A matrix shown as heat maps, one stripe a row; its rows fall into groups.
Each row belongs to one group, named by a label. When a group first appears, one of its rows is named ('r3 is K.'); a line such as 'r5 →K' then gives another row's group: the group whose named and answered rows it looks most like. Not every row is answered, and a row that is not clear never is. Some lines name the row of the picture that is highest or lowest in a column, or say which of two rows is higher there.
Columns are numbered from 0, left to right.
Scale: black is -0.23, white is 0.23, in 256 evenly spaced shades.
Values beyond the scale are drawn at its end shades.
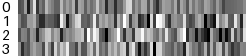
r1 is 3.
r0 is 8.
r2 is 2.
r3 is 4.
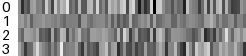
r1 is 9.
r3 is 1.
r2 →3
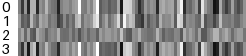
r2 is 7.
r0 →8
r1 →8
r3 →8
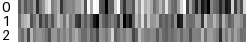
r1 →7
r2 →1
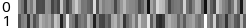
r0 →3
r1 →9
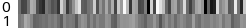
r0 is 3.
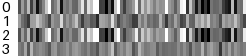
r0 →2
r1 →1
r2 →2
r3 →1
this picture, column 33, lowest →1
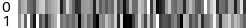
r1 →7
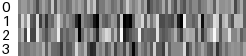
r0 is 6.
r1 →7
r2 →7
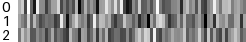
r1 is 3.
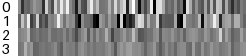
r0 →4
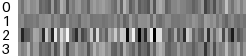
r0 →3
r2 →4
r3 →3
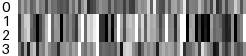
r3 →8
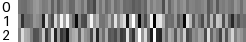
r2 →6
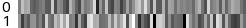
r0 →6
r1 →4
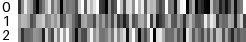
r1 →9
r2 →4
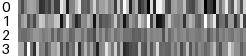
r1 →9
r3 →7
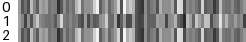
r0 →8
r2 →8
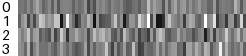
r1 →9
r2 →3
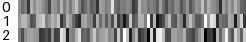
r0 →1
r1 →9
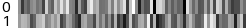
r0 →4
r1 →9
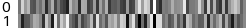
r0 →6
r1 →4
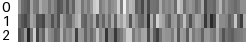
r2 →8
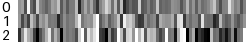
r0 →7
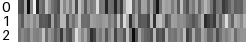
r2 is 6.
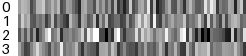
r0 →9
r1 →6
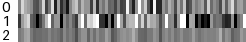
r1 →2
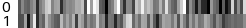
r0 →2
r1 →8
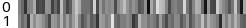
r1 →1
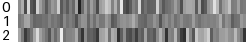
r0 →7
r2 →1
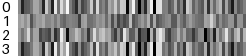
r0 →4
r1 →9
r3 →4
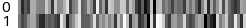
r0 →4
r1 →3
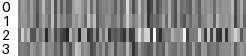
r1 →6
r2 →6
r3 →6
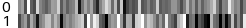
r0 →7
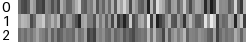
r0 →3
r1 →9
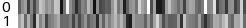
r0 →9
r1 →7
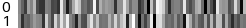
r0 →3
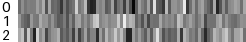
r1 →8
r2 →7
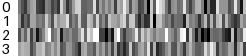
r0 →3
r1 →4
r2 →2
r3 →9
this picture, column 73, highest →3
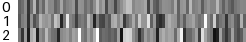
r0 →8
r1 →9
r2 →8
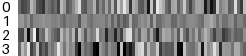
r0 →3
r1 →9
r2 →8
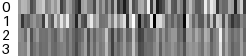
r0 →9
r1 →4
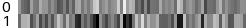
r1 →7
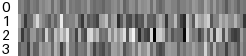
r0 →9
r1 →1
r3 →9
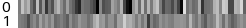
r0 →7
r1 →8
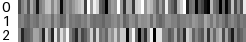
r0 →2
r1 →9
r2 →4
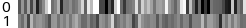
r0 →2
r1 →1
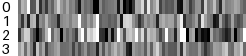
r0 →7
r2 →2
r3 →7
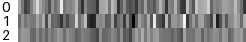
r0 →1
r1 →6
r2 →7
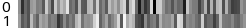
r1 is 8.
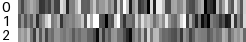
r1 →2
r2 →7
